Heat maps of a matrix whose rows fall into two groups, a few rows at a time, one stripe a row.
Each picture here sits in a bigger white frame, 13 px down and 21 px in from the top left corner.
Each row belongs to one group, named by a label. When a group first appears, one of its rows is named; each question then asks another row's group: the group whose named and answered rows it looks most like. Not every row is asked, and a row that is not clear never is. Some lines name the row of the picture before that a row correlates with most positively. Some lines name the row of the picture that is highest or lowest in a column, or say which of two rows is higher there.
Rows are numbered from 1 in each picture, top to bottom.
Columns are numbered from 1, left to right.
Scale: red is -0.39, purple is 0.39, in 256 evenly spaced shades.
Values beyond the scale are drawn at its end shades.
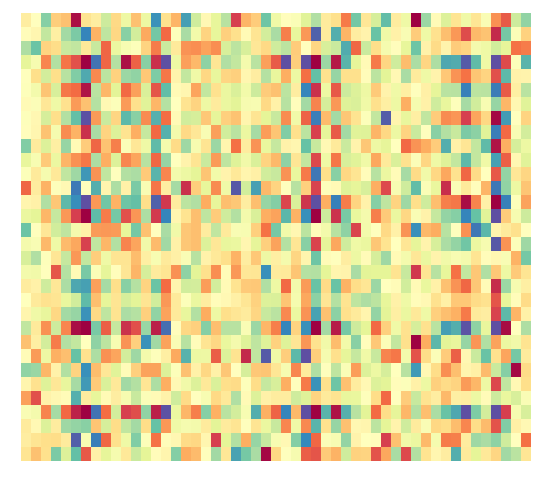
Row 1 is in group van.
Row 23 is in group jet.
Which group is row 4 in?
jet
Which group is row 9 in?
jet
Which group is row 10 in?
van
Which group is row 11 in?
jet
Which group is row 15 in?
jet
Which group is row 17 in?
jet
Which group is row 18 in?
van
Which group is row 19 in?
van
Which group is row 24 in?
van
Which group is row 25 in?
van
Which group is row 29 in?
jet
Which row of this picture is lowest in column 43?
13
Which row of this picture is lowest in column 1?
13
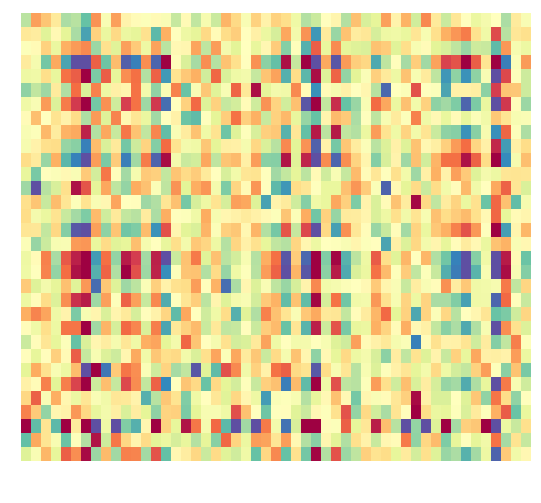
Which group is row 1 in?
van
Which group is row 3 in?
jet
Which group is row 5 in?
jet
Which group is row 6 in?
van
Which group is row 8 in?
van
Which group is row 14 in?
van
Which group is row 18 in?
jet
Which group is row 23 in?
jet
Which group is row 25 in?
van
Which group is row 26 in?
van
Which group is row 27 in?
jet
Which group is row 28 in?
van
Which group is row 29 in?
van
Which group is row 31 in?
van
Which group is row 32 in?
jet
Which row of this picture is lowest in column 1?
30
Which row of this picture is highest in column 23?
30
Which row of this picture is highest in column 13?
28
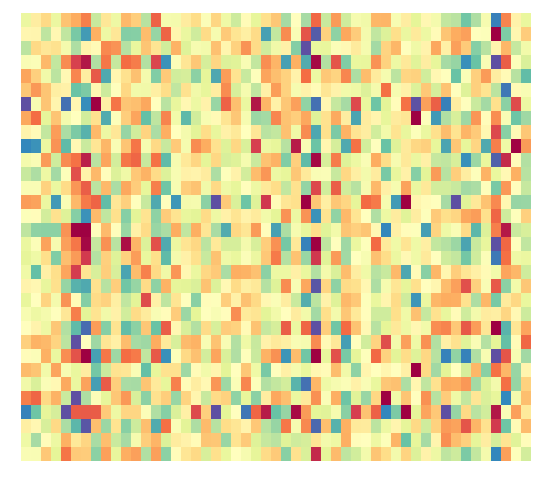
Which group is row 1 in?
jet
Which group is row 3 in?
van
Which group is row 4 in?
jet
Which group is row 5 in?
van
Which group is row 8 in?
van
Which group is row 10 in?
van
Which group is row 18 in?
jet
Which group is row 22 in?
van
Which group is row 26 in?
van
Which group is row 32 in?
jet
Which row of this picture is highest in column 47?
10
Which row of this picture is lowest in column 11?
17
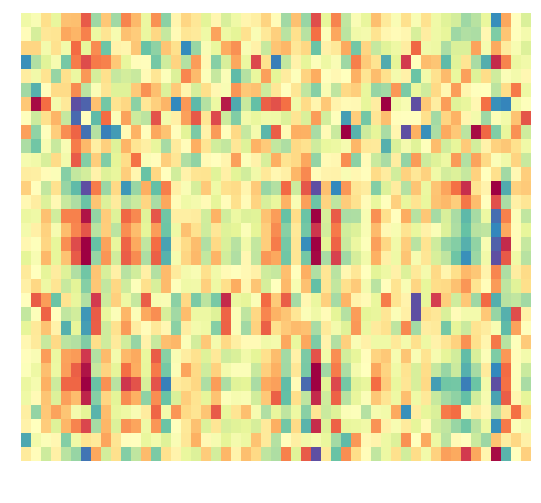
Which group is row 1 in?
jet
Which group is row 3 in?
van
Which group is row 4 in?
van
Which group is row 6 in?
van
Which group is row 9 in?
van
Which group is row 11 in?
van
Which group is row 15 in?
jet
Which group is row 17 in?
jet
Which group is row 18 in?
jet
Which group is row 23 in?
van
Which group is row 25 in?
jet
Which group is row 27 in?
jet
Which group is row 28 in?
jet
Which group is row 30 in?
jet
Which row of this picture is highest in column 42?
27
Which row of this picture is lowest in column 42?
21
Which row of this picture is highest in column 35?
8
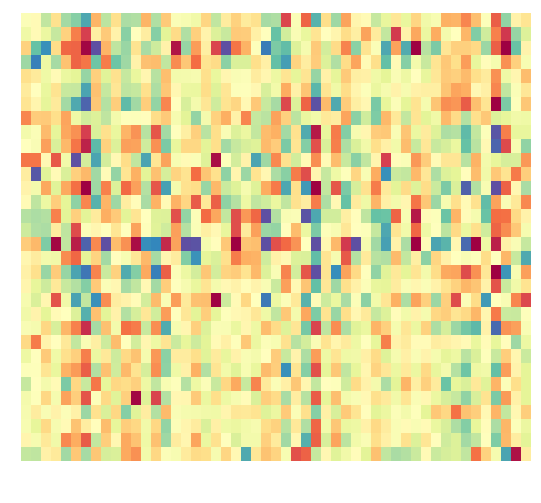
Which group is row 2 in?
van
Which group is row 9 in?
jet
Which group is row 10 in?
jet
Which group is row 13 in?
jet
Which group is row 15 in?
van
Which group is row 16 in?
van
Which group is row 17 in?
van
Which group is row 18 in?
van
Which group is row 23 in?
jet
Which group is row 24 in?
van
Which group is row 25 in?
jet
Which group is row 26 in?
jet
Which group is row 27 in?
van
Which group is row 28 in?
jet
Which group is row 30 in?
jet
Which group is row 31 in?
jet
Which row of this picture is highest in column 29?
15
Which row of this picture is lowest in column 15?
17
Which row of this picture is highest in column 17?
17
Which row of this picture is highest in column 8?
3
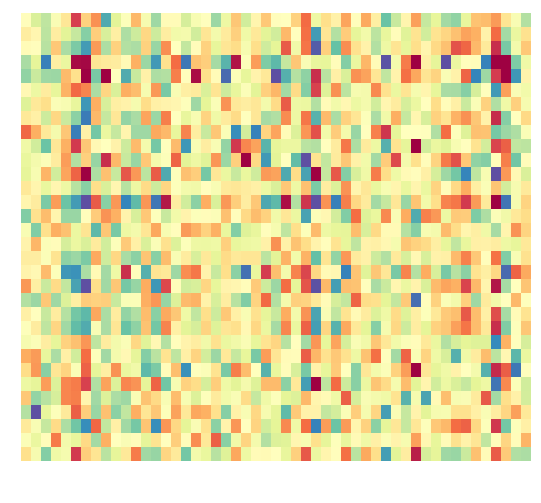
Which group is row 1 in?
van
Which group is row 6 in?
jet
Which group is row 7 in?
van
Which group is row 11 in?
van
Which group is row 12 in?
jet
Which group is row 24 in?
jet
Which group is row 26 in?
van
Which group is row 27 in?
jet
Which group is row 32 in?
van
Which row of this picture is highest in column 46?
5
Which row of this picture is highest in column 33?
19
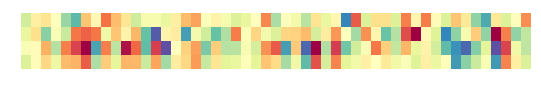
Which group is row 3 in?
jet
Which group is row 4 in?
jet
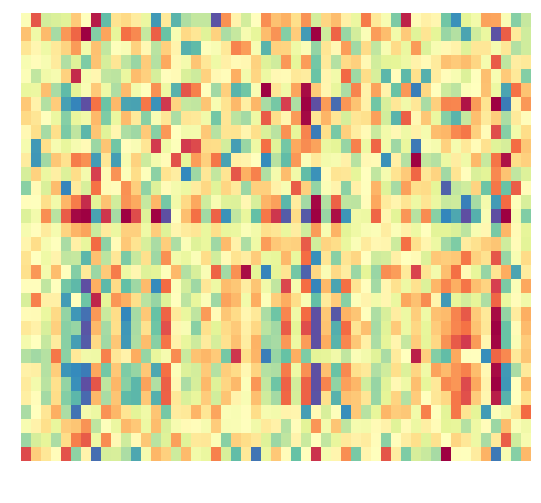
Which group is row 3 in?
van
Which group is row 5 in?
van
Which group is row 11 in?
van
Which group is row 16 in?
jet
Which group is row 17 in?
van
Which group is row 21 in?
van
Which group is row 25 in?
van
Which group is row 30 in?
jet
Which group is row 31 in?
van
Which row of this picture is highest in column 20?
1
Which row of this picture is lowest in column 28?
13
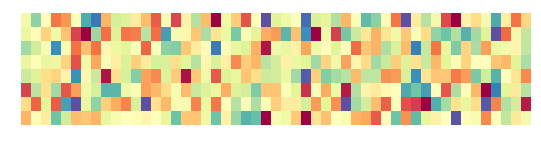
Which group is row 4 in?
van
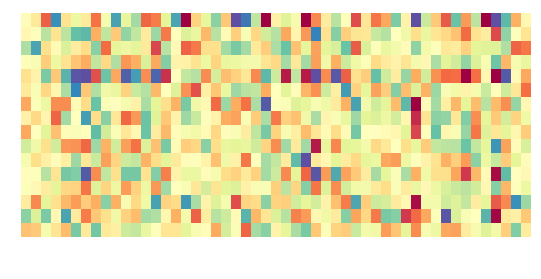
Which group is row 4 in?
jet
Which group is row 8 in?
van
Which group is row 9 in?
van
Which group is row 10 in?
jet
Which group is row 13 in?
jet
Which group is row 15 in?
van
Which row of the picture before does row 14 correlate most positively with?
4
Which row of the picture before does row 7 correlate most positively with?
1
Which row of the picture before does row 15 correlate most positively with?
7
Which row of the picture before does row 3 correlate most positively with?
5
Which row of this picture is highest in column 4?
1
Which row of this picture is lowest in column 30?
10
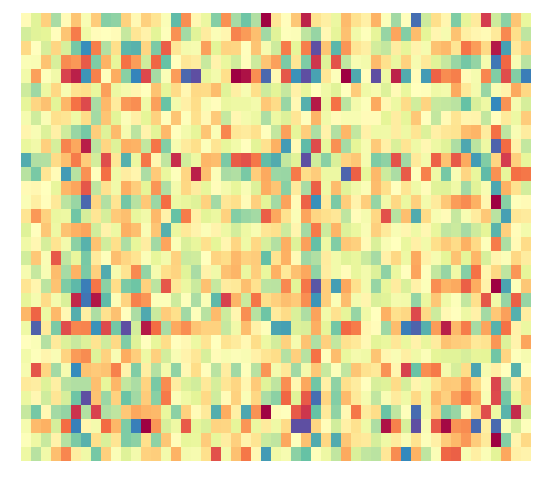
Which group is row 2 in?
van
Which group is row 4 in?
jet
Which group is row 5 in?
van
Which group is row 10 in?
jet
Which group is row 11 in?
van
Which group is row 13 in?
jet
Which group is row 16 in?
jet
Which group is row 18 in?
van
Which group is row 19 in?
van
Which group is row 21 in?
van
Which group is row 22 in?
van
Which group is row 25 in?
jet
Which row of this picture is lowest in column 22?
5
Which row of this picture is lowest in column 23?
5
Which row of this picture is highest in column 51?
5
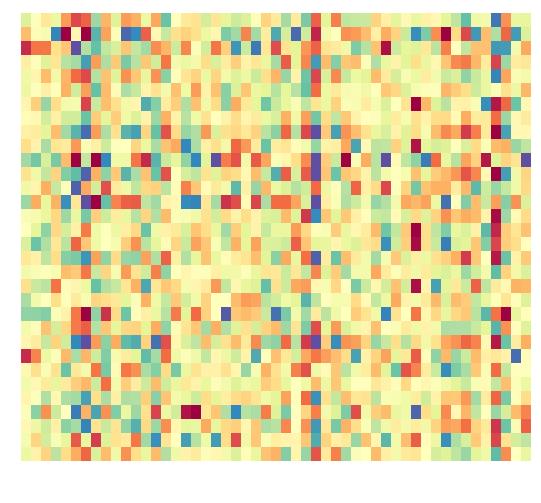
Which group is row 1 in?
jet
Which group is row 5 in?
jet
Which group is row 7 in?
van
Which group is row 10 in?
van
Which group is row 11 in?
van
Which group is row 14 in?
van
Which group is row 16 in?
van
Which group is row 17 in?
van
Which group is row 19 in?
jet
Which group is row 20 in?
van
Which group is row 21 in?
van
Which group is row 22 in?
van
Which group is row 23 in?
jet
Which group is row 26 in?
van
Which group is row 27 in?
jet
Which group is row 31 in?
van
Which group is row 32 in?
jet
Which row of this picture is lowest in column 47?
11
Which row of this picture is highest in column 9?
11
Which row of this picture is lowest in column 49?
22
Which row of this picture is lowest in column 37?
3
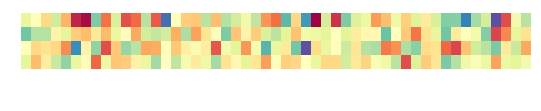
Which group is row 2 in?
van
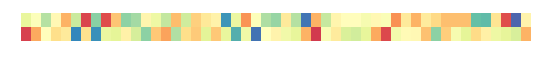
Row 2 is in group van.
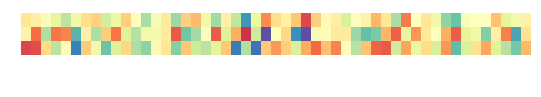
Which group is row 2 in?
van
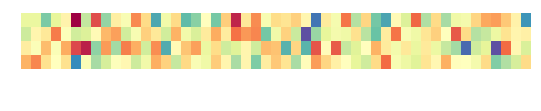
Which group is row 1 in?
van
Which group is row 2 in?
van
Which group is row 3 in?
jet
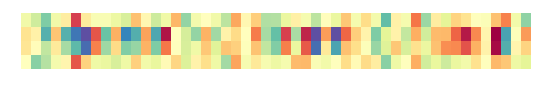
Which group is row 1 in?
van
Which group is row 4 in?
van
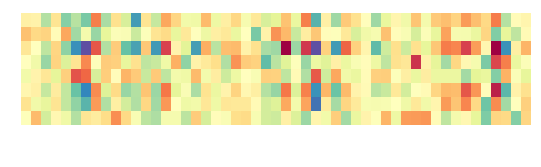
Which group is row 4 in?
van
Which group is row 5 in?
jet
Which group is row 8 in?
van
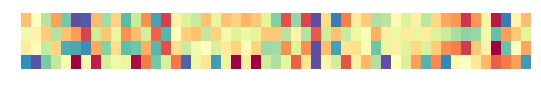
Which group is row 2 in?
jet
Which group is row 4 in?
van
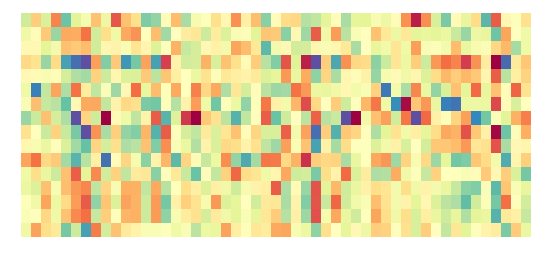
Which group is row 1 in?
van
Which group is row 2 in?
jet
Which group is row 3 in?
van
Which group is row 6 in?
van
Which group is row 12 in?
van
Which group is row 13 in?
jet
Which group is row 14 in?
jet
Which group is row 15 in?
jet
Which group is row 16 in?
van
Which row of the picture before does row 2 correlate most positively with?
2
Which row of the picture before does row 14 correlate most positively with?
2
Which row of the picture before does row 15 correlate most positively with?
2
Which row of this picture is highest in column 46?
8
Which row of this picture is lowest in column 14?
8
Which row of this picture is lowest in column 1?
11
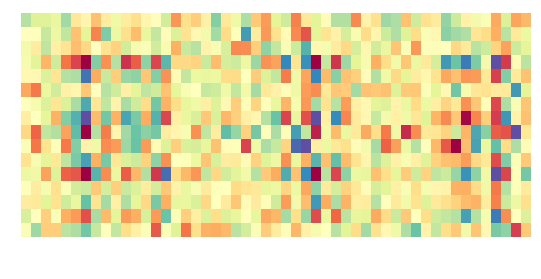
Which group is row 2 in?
van
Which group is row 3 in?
van
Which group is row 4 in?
jet
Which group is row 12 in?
jet
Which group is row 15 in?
jet
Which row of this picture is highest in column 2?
16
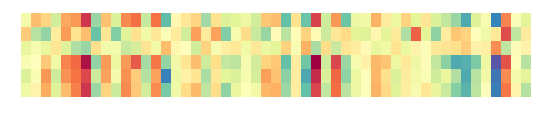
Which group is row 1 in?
jet
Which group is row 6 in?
jet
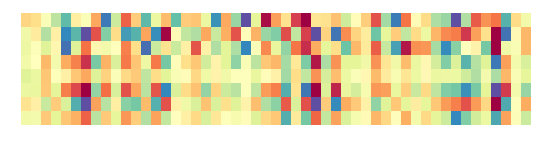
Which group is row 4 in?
jet
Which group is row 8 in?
jet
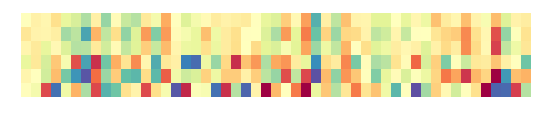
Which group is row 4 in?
van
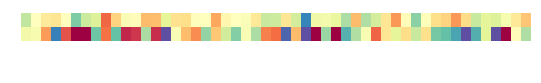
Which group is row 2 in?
jet
